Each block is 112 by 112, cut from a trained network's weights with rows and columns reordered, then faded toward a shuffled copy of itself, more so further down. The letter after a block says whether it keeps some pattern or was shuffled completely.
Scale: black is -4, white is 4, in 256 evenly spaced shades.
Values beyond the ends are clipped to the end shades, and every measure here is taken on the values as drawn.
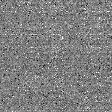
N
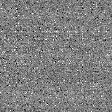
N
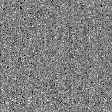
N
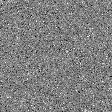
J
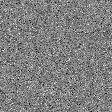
J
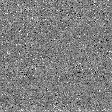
N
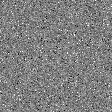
J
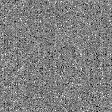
N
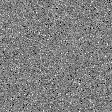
J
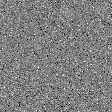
J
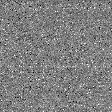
N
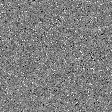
J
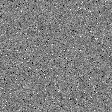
J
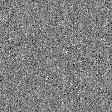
N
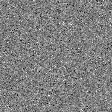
J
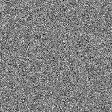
N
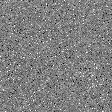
J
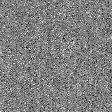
N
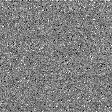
N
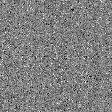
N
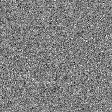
N
